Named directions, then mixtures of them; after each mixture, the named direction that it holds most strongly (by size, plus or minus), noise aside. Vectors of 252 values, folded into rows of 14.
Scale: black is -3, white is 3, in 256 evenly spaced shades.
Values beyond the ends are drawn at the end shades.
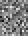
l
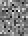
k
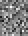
l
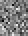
l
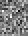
l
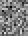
l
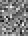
l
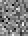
l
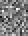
l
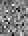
k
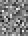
l
